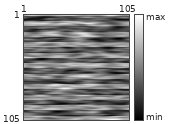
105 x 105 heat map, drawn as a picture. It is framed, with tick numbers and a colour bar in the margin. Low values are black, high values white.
Grain: streaks across. Ninth with the lowest average: top right. Slope: none. Stripes: horizontal, repeating 10 times.
